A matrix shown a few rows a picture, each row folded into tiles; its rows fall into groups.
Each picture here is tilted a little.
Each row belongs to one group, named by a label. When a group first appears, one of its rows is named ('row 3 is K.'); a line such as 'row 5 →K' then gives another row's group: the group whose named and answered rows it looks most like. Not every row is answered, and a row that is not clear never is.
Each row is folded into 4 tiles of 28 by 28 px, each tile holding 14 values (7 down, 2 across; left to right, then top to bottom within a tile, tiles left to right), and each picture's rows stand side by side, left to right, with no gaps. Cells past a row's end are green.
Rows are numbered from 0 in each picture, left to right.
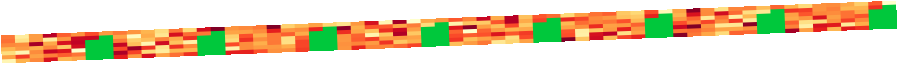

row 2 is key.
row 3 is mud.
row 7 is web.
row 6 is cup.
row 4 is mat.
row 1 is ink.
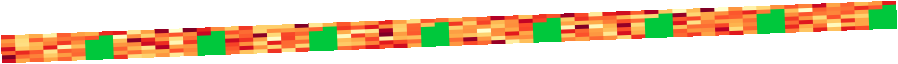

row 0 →ink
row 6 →mud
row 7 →ink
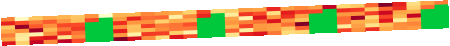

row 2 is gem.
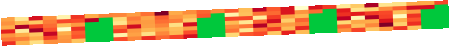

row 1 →key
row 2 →mat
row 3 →mud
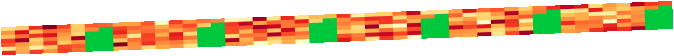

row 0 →key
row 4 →ink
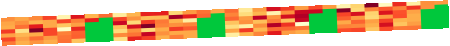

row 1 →gem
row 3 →mud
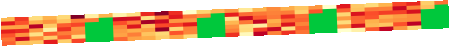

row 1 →key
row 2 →web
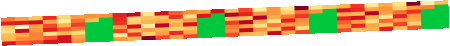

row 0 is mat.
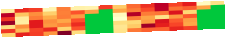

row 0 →mud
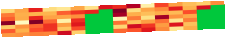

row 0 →mud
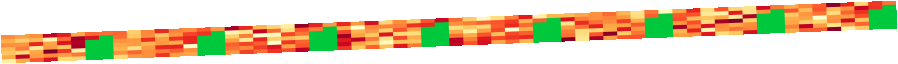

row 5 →web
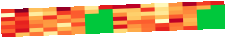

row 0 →cup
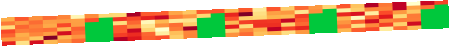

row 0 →web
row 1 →cup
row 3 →mat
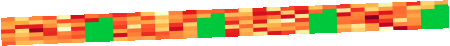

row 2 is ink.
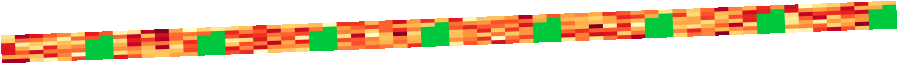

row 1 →key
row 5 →gem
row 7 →web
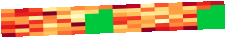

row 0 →cup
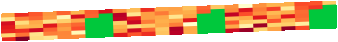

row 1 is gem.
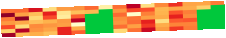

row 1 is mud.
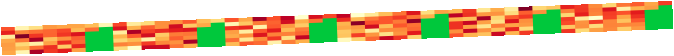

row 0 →web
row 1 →web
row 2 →mat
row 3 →web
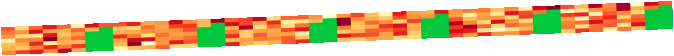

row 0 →mat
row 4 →ink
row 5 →mat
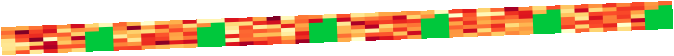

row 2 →key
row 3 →web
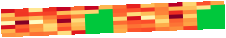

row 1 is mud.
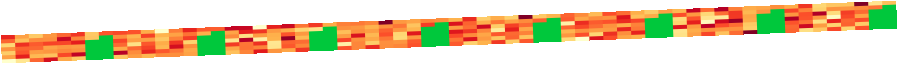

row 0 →web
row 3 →key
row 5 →web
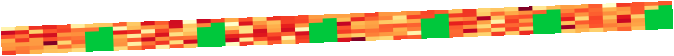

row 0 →key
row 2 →gem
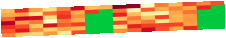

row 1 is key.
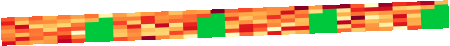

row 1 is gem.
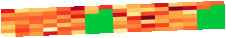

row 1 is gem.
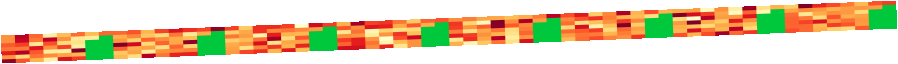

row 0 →cup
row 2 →mat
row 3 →cup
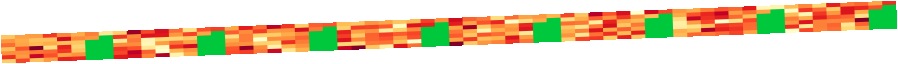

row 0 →gem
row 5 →mat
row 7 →gem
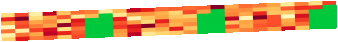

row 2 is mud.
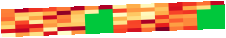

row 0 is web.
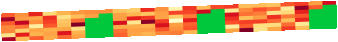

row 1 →mud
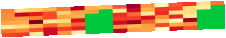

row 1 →cup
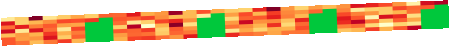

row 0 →mud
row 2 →key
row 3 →ink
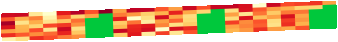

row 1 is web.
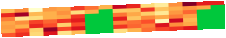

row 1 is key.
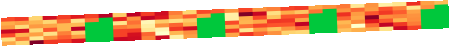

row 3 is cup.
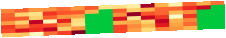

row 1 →mud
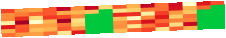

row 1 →mat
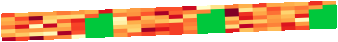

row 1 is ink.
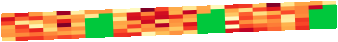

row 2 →key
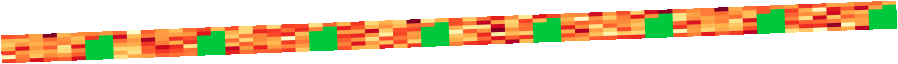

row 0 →key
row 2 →ink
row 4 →mat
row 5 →ink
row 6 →key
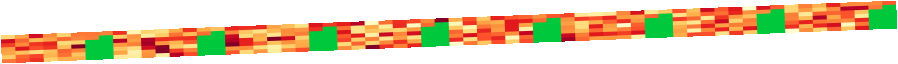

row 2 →ink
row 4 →gem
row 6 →mat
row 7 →gem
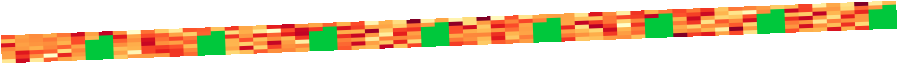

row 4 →mud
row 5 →mud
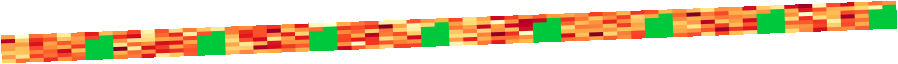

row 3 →cup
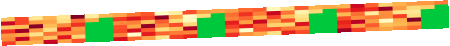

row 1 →cup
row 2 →cup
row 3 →cup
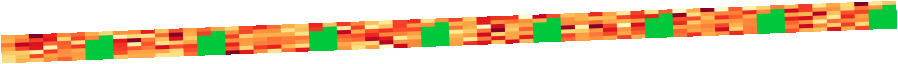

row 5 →mud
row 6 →mud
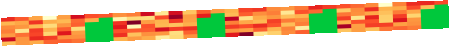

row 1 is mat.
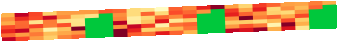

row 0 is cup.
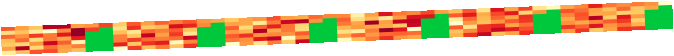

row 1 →gem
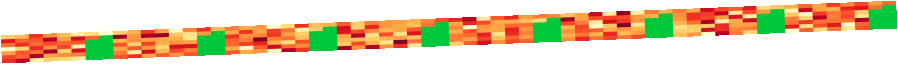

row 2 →cup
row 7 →gem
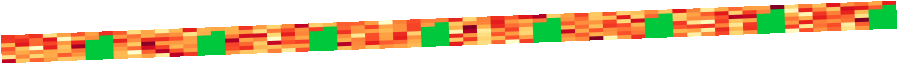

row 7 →gem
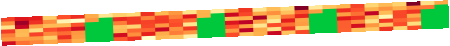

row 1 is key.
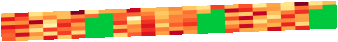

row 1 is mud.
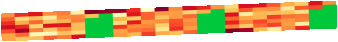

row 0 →ink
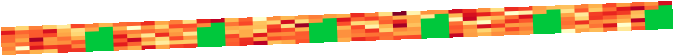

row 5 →gem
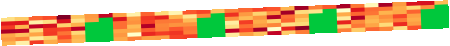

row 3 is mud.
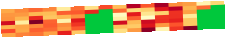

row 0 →mud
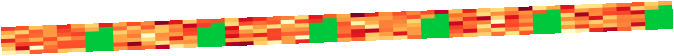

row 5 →web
